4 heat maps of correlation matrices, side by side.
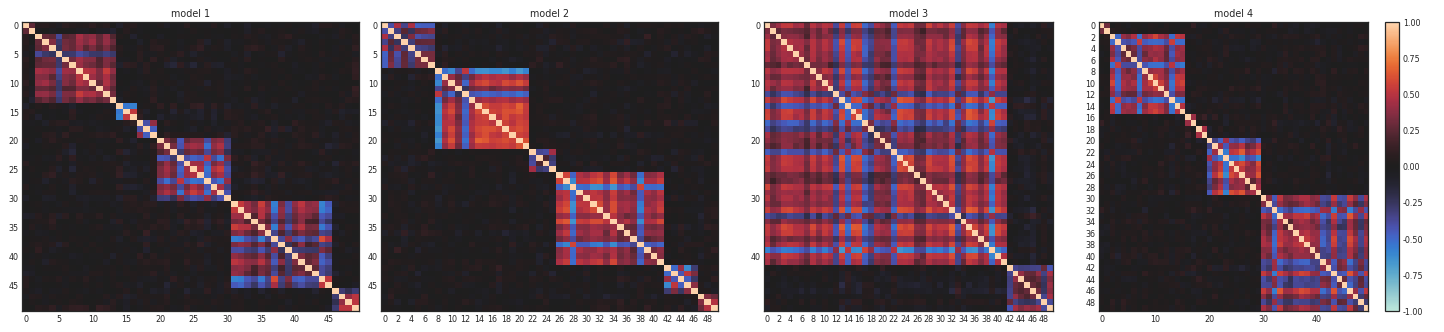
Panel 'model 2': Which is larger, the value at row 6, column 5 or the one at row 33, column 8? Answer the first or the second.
the first
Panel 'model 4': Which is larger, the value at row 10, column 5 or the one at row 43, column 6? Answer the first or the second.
the first
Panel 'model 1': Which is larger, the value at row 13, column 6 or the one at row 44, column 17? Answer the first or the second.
the first
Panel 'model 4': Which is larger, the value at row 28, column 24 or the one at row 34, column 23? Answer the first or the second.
the first
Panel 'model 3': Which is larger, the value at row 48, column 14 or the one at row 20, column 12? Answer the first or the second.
the first
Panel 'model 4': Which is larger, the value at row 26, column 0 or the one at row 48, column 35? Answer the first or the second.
the first
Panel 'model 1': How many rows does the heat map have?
50
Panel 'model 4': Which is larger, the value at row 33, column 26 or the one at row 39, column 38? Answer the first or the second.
the second
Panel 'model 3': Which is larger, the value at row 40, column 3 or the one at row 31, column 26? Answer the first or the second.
the first
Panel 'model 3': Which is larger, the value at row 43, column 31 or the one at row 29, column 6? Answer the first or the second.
the second
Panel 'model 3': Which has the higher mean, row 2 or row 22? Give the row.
2
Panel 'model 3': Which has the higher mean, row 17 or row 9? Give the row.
9
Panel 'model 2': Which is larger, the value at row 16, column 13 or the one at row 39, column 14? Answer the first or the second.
the first
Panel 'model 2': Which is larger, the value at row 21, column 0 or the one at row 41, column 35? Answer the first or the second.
the second
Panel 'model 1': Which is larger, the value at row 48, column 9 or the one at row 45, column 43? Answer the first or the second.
the first
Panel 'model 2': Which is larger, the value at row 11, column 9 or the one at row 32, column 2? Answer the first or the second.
the first
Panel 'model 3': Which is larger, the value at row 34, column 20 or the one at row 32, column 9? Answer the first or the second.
the second
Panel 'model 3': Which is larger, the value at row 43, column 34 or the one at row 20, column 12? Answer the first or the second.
the first
